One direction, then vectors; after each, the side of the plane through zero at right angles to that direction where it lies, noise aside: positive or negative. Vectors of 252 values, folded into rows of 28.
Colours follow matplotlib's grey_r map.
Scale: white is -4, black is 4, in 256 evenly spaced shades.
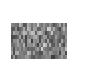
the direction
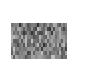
negative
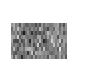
negative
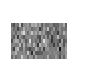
positive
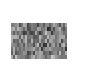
negative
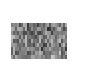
negative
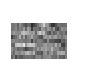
positive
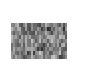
negative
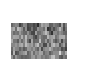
negative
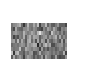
positive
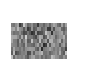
negative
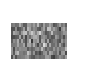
positive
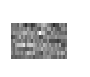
positive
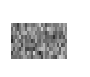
positive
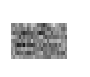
negative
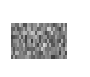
positive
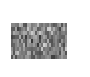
positive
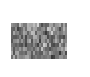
positive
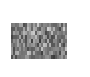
positive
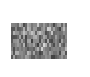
positive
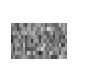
positive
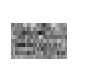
negative
